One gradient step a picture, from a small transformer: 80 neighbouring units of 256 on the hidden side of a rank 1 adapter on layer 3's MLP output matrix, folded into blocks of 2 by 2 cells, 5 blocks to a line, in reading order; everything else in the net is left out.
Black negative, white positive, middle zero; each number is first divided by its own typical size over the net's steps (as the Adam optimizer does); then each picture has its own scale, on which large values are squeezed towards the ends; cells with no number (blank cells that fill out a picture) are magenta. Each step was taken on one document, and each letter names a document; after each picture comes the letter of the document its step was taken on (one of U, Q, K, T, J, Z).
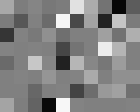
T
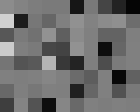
T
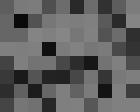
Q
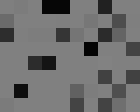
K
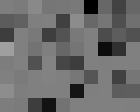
T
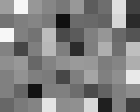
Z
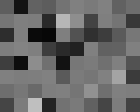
Z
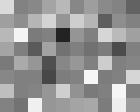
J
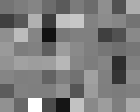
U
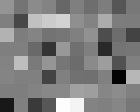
U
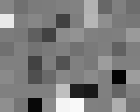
U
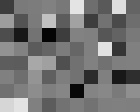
T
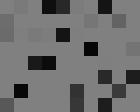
K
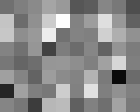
U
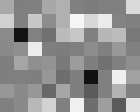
J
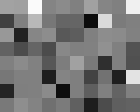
J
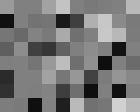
J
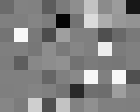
T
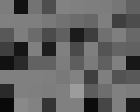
Z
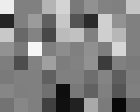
J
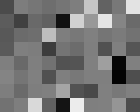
U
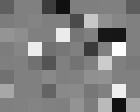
J
